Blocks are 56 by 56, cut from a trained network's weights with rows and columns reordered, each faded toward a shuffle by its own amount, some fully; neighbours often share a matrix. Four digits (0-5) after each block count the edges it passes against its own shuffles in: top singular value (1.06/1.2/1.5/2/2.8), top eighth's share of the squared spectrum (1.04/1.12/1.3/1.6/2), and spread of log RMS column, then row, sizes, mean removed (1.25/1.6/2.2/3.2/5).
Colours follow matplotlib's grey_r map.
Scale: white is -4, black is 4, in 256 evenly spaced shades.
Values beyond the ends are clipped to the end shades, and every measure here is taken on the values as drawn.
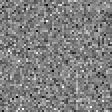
1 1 0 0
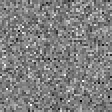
0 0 0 0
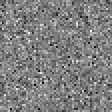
0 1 0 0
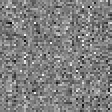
3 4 2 1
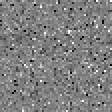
0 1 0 1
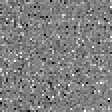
1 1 1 0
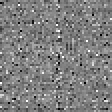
2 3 2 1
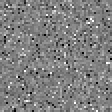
0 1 0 0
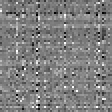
3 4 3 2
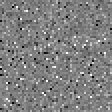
0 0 0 0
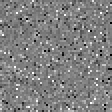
0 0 0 0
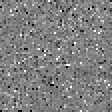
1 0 0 0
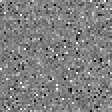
1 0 0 0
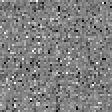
2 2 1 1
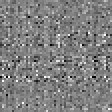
3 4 1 3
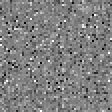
0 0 1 0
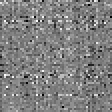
3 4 1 3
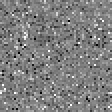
0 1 0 0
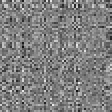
4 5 3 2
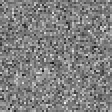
1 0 0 0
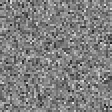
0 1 0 0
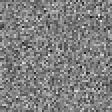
1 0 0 0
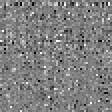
2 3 0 2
